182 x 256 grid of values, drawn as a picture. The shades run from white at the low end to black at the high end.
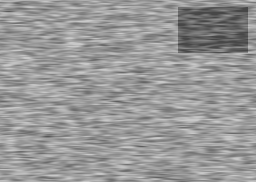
Mirror symmetry: none. Ninth with the highest average: top right. Odd patch: higher, in the top right. Grain: streaks across. Average level on the scale: 40%.
